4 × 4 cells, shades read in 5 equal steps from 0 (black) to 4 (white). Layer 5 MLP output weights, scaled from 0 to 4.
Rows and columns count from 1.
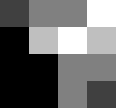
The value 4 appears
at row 1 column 4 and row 2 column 3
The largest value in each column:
1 3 4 4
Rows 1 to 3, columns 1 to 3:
1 2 2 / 0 3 4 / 0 0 2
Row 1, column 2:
2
